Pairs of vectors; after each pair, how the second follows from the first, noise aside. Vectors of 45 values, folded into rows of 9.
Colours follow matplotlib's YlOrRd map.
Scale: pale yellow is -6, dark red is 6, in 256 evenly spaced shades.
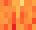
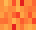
sign-scrambled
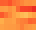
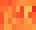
sign-scrambled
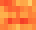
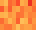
sign-scrambled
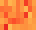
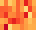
scaled up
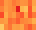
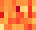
scaled up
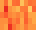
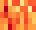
scaled up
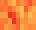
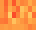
sign-scrambled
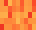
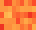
sign-scrambled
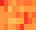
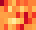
scaled up
